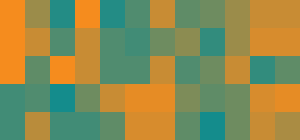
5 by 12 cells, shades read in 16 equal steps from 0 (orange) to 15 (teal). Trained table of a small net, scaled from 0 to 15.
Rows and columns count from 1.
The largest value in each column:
12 11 15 12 14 12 9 11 15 9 13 10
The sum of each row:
79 79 84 82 96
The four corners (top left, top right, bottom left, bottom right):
0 3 12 5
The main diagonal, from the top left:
0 3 0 9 10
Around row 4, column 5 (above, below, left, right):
11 10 9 1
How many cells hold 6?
3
